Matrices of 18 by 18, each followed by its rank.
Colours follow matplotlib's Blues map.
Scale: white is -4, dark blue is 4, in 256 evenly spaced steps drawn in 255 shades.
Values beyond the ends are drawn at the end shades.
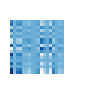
one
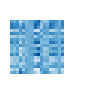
two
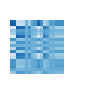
one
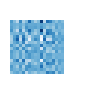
two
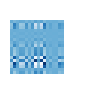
one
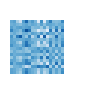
two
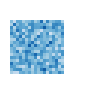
full rank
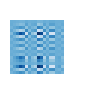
one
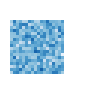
full rank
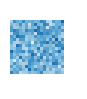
full rank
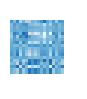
two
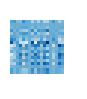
two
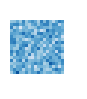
full rank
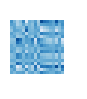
two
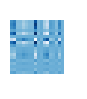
one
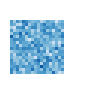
full rank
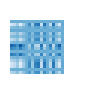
one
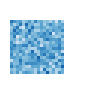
full rank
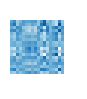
two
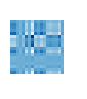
one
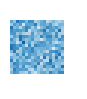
full rank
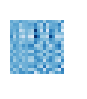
two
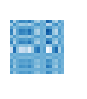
one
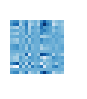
two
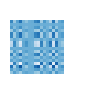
one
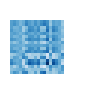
two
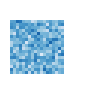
full rank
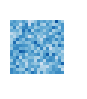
full rank
